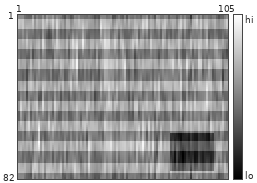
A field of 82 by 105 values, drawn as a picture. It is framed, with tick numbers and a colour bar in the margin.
Odd patch: lower, in the bottom right. Ninth with the lowest average: bottom right. Stripes: horizontal, repeating 8 times.
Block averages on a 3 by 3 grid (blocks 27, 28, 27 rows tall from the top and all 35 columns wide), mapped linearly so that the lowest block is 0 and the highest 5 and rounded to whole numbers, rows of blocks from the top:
5 5 5
4 4 4
4 5 0
